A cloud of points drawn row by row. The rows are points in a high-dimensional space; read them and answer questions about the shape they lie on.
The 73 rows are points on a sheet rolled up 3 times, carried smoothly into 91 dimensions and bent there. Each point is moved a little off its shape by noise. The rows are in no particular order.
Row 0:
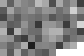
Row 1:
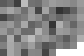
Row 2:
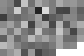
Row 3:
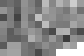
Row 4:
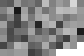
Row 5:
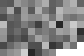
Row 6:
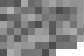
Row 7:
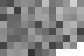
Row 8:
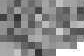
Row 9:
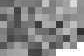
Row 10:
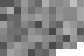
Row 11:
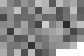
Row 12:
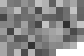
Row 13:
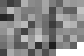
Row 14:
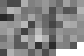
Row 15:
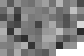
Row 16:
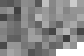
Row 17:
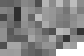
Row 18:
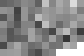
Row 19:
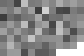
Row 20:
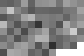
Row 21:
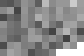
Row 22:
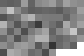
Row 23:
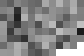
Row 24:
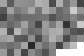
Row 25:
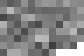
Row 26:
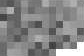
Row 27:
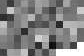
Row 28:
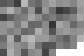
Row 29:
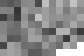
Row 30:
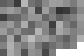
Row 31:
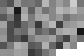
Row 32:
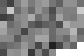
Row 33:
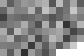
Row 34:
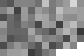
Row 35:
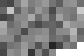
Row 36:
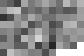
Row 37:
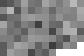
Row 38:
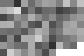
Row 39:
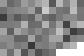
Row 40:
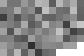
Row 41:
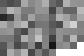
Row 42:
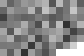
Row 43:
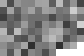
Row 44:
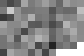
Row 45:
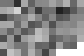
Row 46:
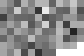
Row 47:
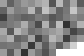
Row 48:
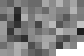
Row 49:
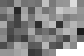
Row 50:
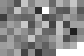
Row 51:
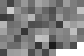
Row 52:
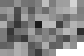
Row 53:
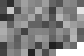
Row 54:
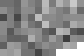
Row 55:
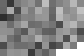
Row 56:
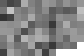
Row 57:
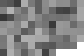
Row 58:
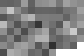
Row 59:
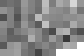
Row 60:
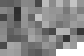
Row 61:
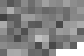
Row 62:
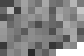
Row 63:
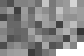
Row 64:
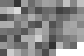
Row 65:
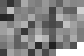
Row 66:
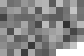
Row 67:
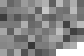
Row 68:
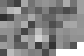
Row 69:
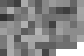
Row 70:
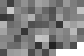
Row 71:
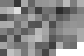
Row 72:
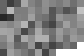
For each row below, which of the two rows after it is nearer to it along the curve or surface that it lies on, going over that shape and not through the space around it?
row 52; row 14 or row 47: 47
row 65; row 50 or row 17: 50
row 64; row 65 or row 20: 65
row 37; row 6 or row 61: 61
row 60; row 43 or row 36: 43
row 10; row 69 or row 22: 22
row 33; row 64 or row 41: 64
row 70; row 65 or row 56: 56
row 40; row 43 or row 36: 43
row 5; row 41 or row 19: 41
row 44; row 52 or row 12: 52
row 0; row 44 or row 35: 35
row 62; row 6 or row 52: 52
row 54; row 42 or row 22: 22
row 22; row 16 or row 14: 16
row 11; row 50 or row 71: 50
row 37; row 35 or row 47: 35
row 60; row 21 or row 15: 21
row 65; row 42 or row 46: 46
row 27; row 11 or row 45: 45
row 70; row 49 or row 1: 1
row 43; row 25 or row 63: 63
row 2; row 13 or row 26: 13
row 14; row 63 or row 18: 63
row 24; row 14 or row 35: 35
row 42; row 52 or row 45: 52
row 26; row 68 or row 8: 8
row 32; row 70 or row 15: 70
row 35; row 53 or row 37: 37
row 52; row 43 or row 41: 43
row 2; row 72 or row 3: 72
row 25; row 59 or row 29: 29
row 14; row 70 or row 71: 71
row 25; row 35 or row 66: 35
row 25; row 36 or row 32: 32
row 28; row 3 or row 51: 51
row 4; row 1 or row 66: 66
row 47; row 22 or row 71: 71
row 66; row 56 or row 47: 47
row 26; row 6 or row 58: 58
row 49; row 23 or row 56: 23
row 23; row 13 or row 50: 50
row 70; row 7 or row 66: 7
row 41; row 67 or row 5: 5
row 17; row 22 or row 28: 22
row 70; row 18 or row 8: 18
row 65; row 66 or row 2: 2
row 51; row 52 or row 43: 52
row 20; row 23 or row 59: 59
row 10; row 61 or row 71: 61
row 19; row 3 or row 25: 25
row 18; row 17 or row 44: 17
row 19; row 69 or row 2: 69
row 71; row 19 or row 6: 19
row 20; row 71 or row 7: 7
